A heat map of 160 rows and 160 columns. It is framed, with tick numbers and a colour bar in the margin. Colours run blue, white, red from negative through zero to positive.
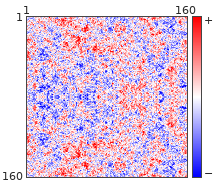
Average level on the scale: 50%. Seam: none. Slope: none. Mirror symmetry: top to bottom. Stripes: none.
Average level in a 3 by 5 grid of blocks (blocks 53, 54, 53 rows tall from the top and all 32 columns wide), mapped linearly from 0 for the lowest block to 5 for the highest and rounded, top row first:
35432 | 01143 | 35432
